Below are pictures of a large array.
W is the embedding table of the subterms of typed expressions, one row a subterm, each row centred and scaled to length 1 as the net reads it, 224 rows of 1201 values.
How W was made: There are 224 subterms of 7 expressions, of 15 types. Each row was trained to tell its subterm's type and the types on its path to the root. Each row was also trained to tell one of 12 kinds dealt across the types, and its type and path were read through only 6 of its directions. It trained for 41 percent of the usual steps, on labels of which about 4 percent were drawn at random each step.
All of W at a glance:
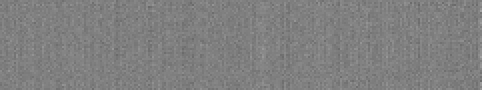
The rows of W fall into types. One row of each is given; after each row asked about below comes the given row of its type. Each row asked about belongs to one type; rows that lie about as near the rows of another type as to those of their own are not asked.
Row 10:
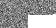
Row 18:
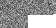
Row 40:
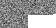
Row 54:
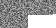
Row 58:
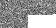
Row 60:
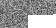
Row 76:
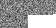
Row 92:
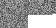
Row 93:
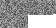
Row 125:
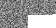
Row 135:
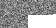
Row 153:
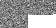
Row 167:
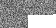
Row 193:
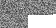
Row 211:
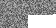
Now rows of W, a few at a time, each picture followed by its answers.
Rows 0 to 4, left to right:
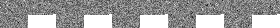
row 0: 211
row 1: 153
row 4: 93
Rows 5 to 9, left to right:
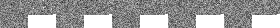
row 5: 193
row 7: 54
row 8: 167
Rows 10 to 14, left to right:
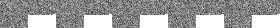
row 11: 92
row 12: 58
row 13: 211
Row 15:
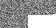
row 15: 193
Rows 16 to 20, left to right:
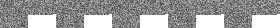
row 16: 167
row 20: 60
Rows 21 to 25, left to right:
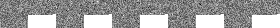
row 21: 10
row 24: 125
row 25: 167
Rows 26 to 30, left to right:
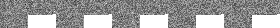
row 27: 125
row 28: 125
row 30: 153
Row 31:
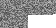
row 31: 60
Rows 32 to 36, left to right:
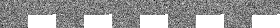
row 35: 58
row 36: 153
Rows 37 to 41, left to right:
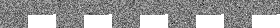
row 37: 60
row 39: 93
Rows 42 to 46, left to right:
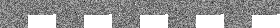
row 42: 93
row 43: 40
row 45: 10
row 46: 54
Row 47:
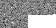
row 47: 135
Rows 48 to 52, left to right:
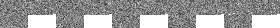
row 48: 54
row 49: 18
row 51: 40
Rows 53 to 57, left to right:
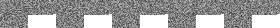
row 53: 60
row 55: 211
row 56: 10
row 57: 76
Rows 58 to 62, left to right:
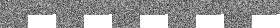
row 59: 167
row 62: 58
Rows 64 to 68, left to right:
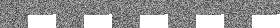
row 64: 76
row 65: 40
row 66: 10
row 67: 167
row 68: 193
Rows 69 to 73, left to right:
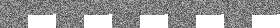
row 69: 153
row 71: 60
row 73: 167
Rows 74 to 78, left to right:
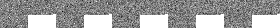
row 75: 40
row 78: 54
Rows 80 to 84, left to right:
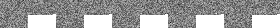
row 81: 40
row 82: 153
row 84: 153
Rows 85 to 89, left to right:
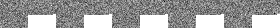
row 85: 54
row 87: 93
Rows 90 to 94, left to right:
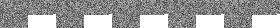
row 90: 60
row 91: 167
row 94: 93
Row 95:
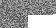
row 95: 54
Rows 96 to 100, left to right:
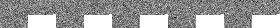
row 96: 10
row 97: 153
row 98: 58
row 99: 125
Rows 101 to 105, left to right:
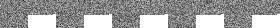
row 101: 76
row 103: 76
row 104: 18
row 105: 93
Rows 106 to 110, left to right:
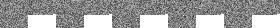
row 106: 125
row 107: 60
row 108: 54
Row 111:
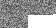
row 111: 153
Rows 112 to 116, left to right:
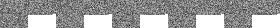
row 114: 40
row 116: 193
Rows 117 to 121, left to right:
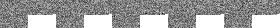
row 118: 92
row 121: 92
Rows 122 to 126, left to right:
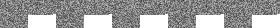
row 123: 58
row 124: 54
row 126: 193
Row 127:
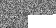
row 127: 18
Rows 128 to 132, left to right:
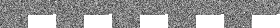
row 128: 40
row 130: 40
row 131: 76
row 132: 58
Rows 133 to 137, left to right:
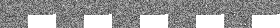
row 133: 76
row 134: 10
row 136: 93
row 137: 193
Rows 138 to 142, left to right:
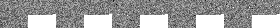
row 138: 10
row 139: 92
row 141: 135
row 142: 125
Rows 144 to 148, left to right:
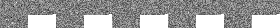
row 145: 153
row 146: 193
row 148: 10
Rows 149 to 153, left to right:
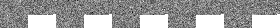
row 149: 153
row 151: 18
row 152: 10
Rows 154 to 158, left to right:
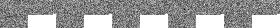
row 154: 10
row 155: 92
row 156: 92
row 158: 54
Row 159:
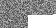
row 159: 18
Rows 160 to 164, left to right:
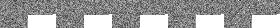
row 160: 125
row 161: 135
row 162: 18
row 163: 211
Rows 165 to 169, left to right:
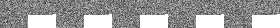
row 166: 54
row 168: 93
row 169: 193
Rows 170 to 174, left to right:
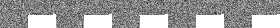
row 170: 40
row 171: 10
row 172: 211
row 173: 54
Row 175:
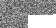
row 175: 93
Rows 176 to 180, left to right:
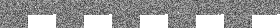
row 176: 60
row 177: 93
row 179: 211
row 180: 93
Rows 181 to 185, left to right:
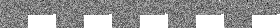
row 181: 93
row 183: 125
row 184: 18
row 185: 193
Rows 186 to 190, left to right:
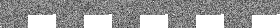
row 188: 153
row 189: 135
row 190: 125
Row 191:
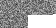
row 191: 18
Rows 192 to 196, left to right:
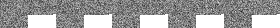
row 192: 18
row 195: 60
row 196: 76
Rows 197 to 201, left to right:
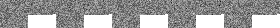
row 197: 10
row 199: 153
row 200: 93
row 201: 153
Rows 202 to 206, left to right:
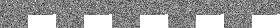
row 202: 135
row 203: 40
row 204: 193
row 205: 10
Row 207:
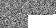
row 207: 135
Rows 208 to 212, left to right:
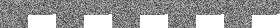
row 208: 40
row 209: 125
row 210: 193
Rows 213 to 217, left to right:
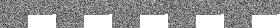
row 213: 76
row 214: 54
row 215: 92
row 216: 58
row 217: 125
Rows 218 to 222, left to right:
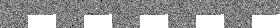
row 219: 40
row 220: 60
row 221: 193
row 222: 167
